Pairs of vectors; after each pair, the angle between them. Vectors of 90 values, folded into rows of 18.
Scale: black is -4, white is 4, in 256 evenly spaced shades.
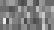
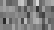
nearly opposite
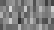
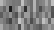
nearly opposite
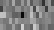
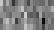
orthogonal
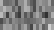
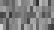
orthogonal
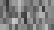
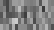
nearly parallel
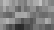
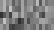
partly aligned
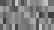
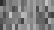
partly aligned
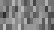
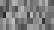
partly aligned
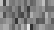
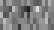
partly aligned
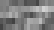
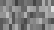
partly aligned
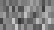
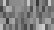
orthogonal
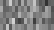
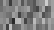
nearly opposite
